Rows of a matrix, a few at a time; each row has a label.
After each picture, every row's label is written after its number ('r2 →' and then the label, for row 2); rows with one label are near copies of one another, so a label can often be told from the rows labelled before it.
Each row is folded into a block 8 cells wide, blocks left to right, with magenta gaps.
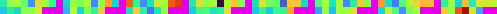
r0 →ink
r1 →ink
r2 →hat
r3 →ink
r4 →ink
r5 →ink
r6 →hat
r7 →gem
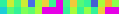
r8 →ink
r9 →ink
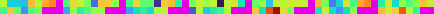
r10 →hat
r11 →ink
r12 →ink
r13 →ink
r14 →gem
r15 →hat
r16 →gem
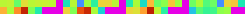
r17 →gem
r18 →gem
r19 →gem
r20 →ink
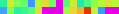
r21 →ink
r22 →gem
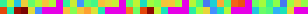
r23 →gem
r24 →gem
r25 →gem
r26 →hat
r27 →ink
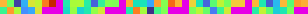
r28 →hat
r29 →ink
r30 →hat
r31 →hat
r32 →hat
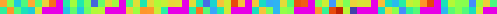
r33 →hat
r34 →ink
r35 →gem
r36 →hat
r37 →hat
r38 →gem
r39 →hat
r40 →ink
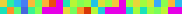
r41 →hat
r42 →gem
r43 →ink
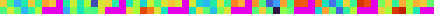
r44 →hat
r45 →ink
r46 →gem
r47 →hat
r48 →hat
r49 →hat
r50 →gem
